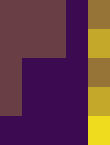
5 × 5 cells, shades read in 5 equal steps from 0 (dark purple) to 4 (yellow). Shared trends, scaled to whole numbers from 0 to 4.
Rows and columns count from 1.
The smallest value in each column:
0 0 0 0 2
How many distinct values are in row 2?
3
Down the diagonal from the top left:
1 1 0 0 4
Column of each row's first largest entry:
5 5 5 5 5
